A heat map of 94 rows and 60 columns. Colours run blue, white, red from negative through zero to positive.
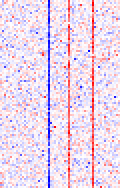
Odd lines: columns 25, 35 and 47. Average level on the scale: 50%. Histogram: heavy tails on both sides. Slope: none.
